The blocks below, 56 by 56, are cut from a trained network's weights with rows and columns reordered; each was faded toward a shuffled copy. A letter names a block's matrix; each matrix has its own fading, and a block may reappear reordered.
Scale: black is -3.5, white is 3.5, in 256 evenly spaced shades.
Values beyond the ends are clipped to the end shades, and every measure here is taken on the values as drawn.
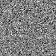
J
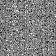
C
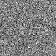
J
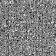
C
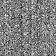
C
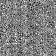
C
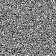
J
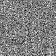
J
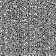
C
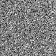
J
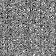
C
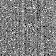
C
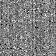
C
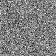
J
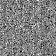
C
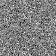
J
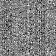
C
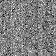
C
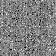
C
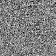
J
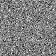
J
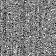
C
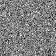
J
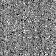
C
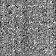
C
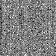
C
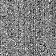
C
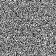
J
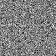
J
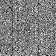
C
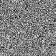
J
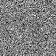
J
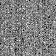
C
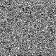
J
